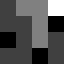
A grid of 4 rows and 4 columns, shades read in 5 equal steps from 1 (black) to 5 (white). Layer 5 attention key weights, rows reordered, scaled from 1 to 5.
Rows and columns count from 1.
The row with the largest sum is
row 1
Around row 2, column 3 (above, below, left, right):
3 3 2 1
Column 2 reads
3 2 2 2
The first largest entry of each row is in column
4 3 3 1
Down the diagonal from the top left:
2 2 3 2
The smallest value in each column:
1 2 1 1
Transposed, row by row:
2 2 1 2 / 3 2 2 2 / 3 3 3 1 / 5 1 2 2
